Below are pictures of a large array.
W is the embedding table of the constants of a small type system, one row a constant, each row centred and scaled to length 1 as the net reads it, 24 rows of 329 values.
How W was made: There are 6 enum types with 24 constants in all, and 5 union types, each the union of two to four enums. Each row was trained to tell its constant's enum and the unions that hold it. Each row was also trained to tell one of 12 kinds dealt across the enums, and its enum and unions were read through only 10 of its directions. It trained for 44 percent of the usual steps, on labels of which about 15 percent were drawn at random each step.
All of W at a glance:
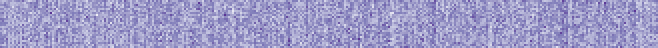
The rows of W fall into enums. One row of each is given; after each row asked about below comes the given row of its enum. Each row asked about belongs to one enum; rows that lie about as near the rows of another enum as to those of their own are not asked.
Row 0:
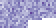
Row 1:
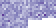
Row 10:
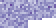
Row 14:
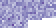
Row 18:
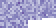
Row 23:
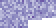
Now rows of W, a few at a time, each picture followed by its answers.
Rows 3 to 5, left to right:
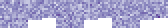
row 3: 1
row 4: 18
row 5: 10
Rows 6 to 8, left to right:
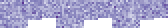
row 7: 10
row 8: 1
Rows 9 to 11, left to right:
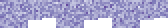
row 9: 10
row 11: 23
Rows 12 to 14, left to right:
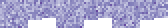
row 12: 18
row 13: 0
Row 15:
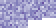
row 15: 1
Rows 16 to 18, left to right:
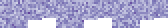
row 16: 14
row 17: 23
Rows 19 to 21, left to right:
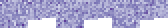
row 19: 23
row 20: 23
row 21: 14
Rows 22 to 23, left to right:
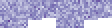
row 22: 1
